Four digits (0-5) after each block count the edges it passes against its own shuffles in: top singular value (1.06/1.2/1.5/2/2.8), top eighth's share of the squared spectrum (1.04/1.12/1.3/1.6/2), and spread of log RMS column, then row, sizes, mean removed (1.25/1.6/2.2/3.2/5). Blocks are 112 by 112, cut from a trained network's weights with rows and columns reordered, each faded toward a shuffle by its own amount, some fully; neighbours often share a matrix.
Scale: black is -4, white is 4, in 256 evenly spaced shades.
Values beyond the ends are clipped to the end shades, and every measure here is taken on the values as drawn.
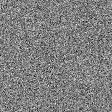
0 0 0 0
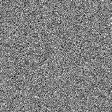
2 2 1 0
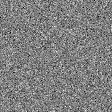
0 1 0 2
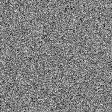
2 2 0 0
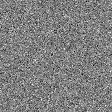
0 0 0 0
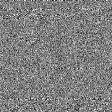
3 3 0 3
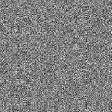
4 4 2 2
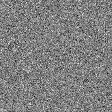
1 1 0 0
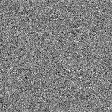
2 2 0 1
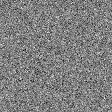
0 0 0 0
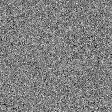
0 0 0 1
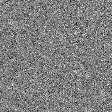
2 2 2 0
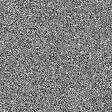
1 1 0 0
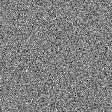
2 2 1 0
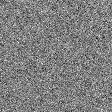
0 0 0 0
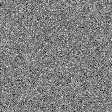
0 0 0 0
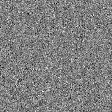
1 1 0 1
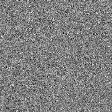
1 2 0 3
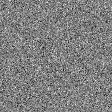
0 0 0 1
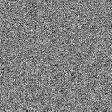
3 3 1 2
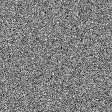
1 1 0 0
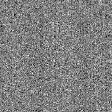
2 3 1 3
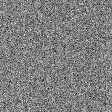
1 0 0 0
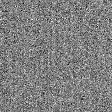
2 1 0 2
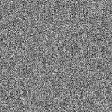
3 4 2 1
